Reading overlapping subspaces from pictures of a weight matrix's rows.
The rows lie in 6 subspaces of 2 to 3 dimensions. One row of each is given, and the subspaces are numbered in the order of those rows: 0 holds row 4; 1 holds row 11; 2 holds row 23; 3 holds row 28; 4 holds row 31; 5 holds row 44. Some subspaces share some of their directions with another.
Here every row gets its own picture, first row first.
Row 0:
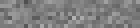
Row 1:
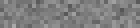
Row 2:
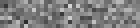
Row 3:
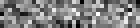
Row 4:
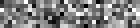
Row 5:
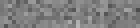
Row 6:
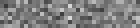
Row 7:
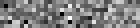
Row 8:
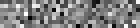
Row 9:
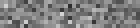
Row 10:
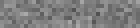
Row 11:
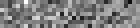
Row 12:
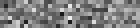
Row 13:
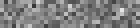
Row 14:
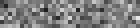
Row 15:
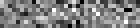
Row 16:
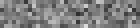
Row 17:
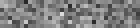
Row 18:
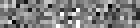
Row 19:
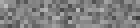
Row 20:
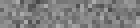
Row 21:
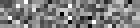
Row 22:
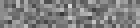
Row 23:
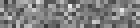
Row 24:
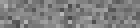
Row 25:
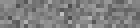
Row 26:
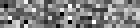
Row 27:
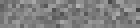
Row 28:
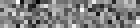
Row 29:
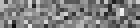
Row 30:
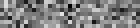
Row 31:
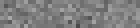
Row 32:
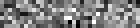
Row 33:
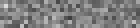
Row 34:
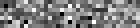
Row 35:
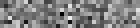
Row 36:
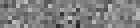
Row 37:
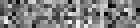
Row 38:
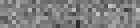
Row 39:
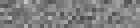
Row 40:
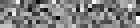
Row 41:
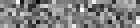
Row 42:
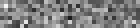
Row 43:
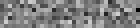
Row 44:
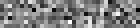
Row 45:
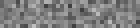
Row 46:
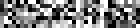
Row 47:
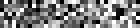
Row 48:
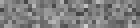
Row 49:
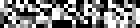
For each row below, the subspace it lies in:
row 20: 3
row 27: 5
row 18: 5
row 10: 4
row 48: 0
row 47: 2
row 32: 4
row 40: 3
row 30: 2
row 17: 0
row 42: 1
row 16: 0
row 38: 5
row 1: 2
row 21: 1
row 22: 3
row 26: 0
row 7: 2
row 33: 1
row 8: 1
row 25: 1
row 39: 1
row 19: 3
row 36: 5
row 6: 3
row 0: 1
